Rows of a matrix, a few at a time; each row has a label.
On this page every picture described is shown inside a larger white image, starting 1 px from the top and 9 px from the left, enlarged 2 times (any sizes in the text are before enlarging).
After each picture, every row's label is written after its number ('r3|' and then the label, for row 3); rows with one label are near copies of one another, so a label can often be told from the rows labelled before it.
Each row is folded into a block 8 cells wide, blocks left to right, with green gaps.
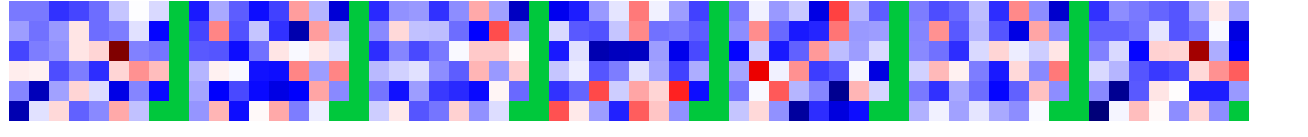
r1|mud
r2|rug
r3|rug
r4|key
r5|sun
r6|rug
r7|mud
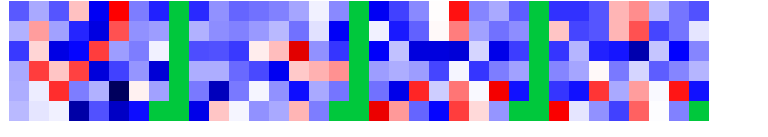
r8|sun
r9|mud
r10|key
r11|key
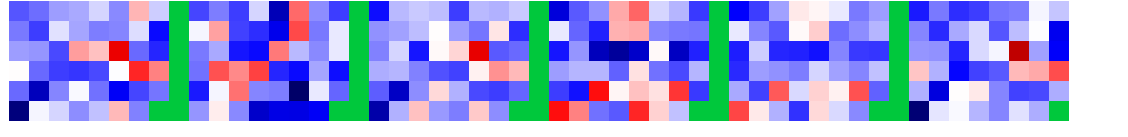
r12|mud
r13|sun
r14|mud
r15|key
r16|key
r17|mud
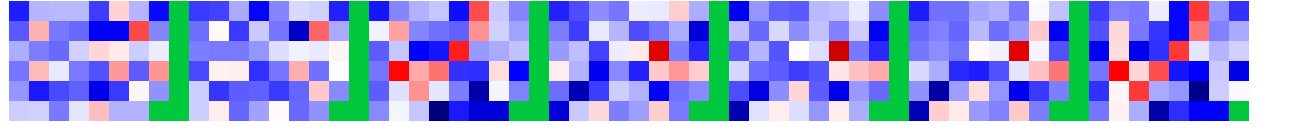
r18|rug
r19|rug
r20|sun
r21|mud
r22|mud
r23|mud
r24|sun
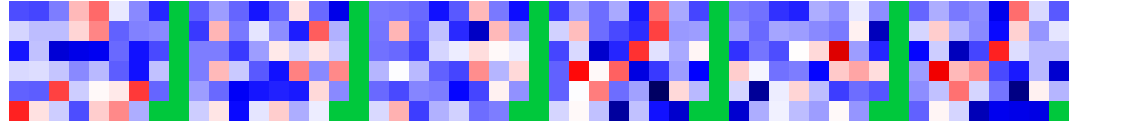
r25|key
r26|rug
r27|rug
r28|sun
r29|mud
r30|sun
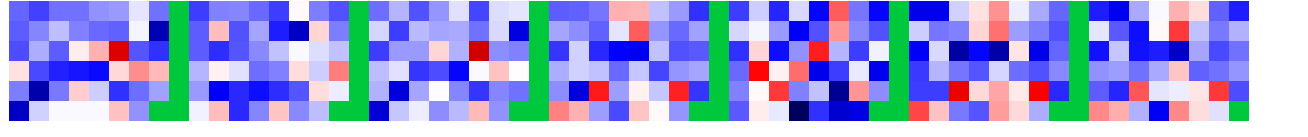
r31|mud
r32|rug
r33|mud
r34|key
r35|sun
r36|key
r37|key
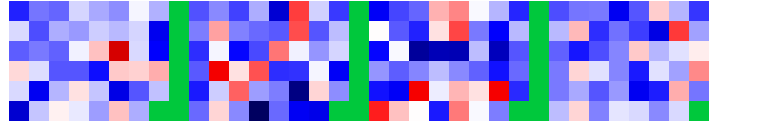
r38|mud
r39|sun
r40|key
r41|rug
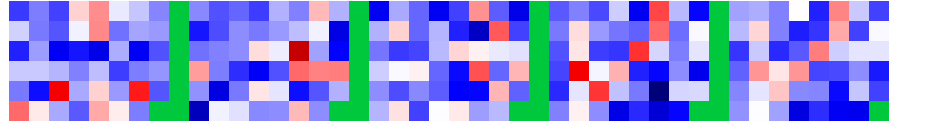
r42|key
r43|mud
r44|rug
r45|sun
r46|sun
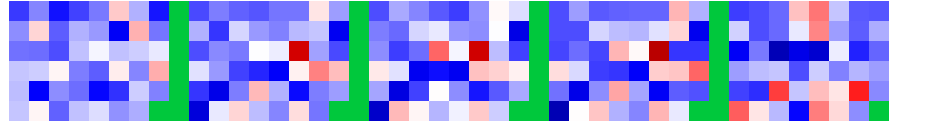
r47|rug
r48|mud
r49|mud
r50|mud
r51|key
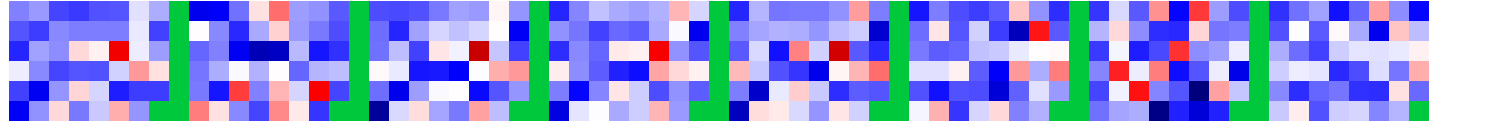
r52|mud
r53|key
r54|mud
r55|mud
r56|mud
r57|rug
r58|sun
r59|rug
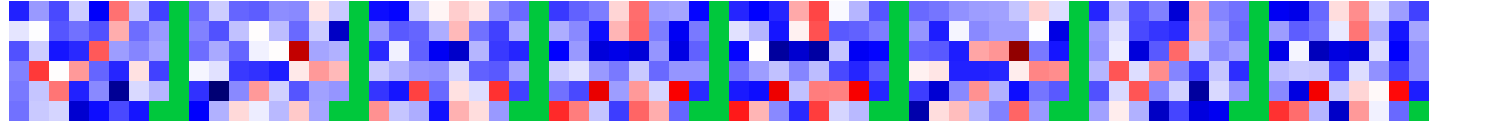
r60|sun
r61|mud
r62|key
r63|key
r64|key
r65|mud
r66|sun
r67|key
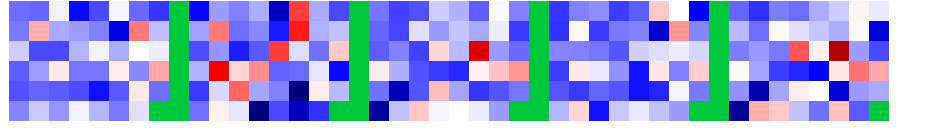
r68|rug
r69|sun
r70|mud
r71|rug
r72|mud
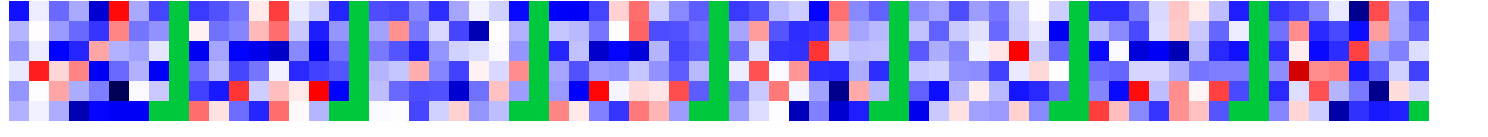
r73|sun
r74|key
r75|rug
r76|key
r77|sun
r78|mud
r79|key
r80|sun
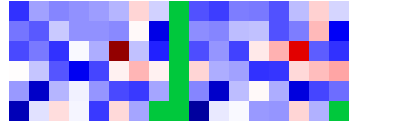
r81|mud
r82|mud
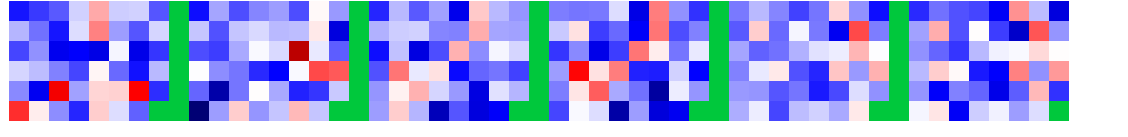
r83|key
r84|mud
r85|sun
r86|sun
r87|rug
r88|rug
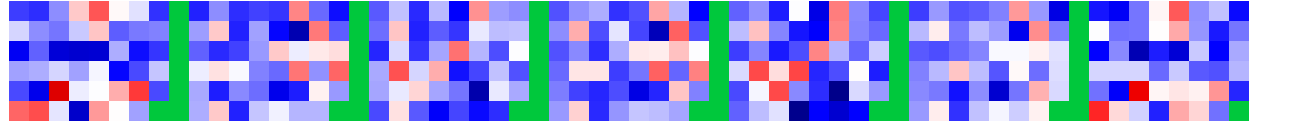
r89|key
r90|rug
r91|sun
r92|rug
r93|sun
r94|rug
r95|key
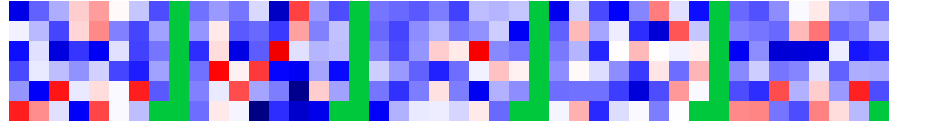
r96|key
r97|sun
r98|mud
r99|rug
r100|key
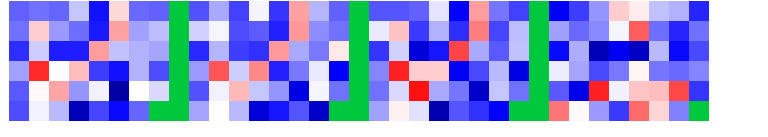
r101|sun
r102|sun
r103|sun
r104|key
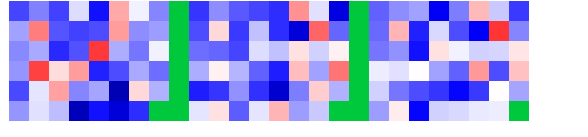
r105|sun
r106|rug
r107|rug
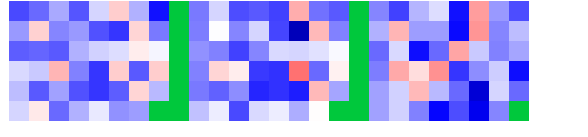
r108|rug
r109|rug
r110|sun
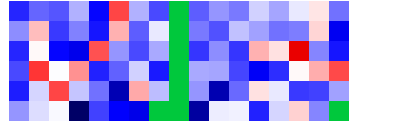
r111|sun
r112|mud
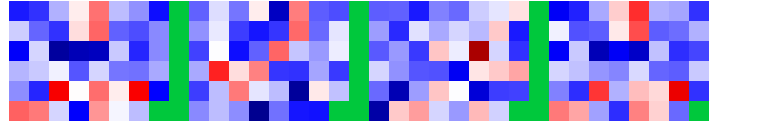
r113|key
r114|sun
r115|mud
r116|key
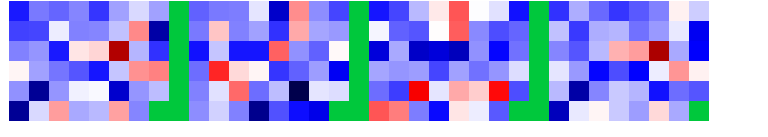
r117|mud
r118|sun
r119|key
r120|mud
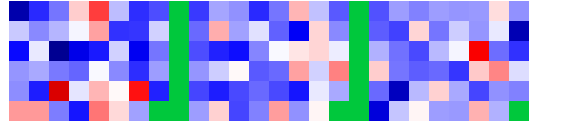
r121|key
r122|rug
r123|mud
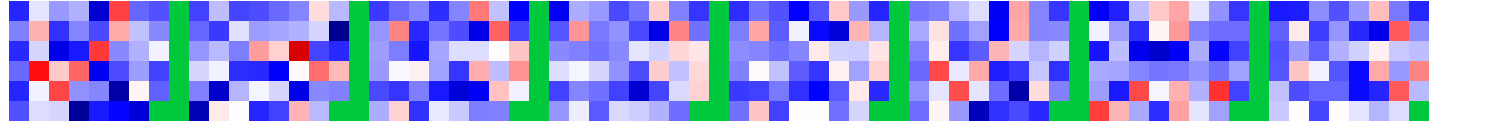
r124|sun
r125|mud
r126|rug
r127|rug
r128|rug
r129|sun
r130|key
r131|rug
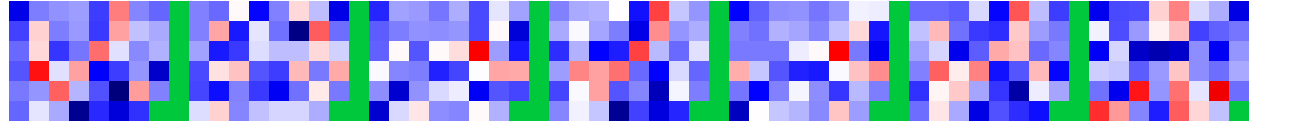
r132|sun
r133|rug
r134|mud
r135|sun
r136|mud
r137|sun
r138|key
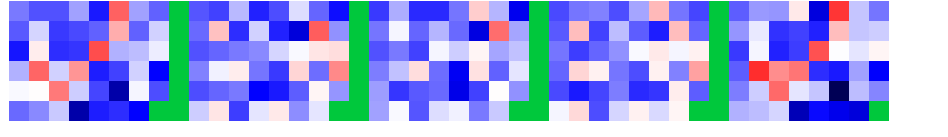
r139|sun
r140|rug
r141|rug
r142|rug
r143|sun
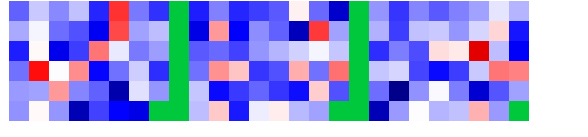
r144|sun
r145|rug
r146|mud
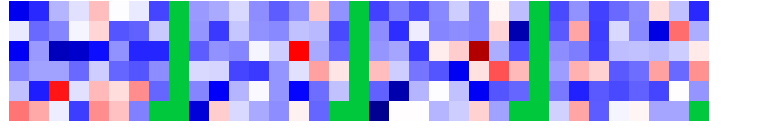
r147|key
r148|mud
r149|mud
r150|rug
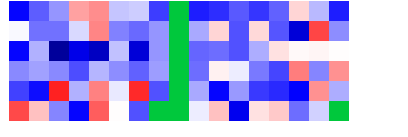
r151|key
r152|rug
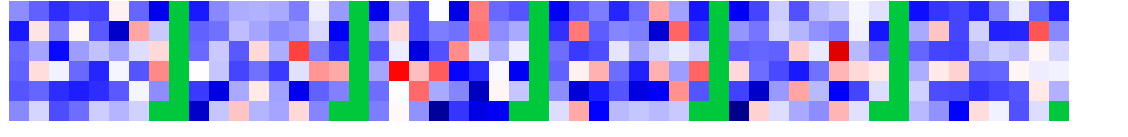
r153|rug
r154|mud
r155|sun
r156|rug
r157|mud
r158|rug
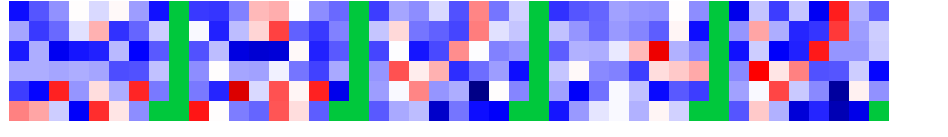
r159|key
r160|key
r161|sun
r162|mud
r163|sun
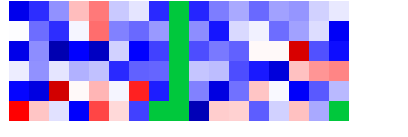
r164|key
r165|mud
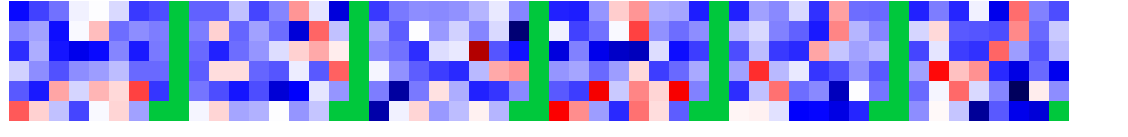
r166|key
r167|rug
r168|mud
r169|key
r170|sun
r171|sun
